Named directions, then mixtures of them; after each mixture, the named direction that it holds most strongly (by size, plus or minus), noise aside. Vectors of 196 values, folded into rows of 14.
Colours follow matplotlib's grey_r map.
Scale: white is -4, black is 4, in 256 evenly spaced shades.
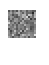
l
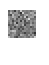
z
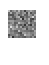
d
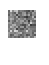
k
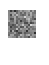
k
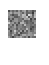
l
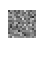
d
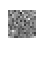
z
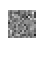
l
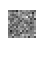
l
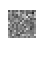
l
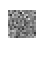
z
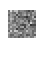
k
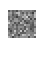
l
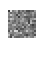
k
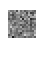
d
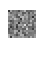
d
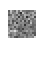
z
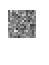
k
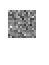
d
